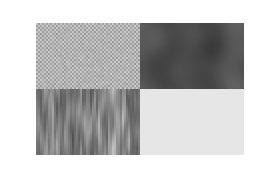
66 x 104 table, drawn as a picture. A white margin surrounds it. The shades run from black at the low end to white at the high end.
It is made of 2 by 2 panels. Panel 1,1: high, checkered. Panel 1,2: low, smooth, faint in contrast. Panel 2,1: middling, streaked downward. Panel 2,2: very high, flat.
